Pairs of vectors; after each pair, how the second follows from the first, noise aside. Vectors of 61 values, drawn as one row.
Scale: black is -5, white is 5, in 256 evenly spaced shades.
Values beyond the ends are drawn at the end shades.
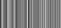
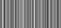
shuffled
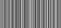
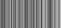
shuffled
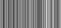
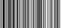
scaled up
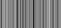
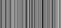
wrapped around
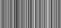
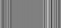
partly zeroed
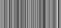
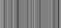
partly zeroed
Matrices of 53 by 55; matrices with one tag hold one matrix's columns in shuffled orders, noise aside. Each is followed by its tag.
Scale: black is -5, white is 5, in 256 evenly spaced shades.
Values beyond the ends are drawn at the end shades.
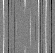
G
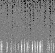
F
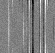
G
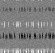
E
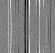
G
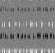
E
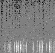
F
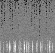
F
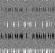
E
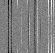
G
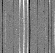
G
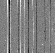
G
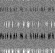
E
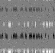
E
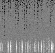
F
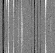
G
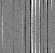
G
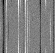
G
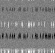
E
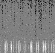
F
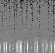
F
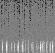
F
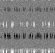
E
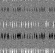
E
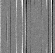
G
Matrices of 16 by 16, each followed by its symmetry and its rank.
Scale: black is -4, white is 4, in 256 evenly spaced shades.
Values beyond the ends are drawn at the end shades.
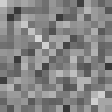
symmetric, full rank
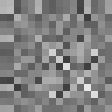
symmetric, rank three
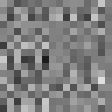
neither, rank three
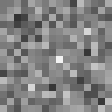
symmetric, full rank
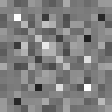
symmetric, rank three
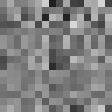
neither, rank three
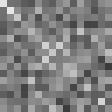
symmetric, full rank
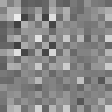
symmetric, rank three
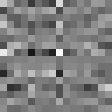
neither, rank two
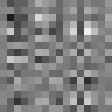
neither, rank two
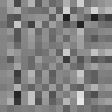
neither, rank two
